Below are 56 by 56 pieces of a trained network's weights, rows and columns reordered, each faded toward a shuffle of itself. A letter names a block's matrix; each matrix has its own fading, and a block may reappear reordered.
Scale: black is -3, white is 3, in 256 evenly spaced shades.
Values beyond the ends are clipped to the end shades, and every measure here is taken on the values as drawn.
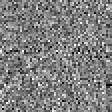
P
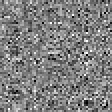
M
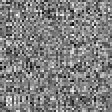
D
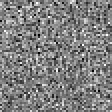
P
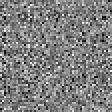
M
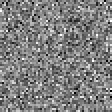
P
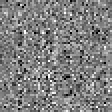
M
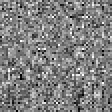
M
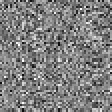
D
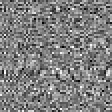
D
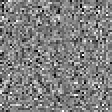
M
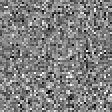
M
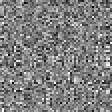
D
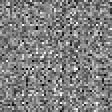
M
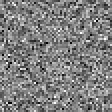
P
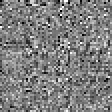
M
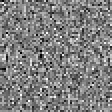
P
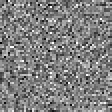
P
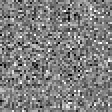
M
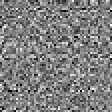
D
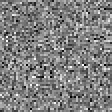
P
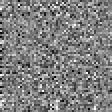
M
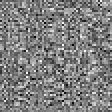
D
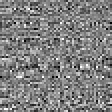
D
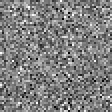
P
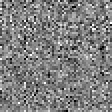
M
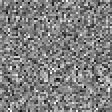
P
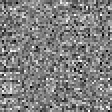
M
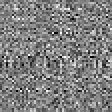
D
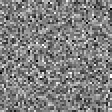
P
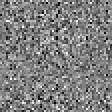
M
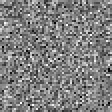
P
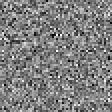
P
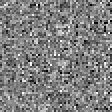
M
